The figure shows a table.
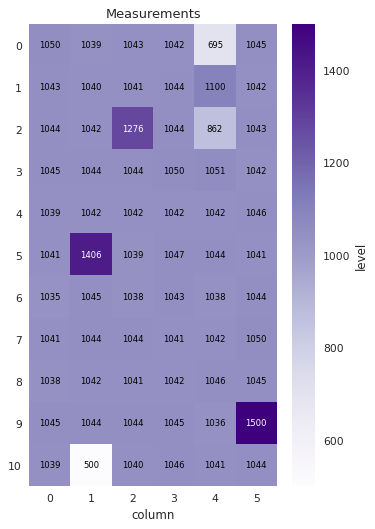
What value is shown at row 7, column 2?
1044
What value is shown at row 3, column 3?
1050
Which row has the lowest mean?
10
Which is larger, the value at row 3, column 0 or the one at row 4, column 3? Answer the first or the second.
the first
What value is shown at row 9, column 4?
1036
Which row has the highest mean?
9
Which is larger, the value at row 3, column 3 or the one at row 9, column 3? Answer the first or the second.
the first
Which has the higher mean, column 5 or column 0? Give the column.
5
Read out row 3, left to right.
1045 1044 1044 1050 1051 1042
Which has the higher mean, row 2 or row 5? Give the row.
5
